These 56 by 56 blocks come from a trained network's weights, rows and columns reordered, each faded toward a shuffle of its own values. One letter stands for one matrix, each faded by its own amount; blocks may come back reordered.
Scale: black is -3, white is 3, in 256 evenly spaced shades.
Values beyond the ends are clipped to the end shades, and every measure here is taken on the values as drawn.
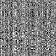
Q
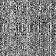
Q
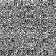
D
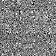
D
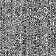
Q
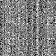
Q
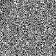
D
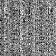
Q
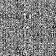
Q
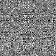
D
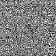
D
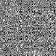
D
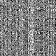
Q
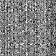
Q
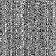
Q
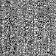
Q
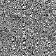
D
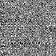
D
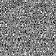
D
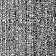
Q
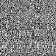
D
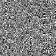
D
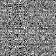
D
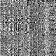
Q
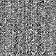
Q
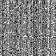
Q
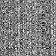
Q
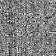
Q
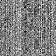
Q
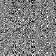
D
